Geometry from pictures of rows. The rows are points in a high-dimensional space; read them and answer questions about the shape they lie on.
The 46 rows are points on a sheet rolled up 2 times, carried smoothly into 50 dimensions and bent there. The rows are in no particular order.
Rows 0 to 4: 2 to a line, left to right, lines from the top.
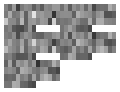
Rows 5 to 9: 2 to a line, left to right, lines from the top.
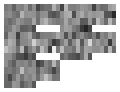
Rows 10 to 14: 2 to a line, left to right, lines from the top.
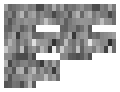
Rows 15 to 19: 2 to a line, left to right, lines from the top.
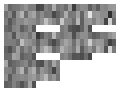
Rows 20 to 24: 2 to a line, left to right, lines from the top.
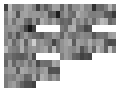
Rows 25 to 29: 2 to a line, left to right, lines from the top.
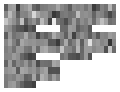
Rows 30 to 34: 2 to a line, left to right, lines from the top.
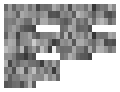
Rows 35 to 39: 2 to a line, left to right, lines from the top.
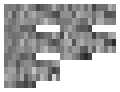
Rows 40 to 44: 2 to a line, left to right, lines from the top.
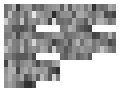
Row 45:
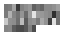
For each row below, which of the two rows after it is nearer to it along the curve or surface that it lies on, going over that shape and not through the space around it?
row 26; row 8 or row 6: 6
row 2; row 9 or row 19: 19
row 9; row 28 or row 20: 20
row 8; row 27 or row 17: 17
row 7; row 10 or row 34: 34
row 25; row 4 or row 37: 4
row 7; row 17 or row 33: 33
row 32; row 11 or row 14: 14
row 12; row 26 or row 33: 33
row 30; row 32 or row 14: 32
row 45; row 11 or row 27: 11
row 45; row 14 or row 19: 14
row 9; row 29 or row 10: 10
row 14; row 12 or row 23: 12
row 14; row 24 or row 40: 40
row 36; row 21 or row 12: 21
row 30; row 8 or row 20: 20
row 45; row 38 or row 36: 38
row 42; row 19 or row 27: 19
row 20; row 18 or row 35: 18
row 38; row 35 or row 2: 2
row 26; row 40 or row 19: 19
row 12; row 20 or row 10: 20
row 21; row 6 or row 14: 6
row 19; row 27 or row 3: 3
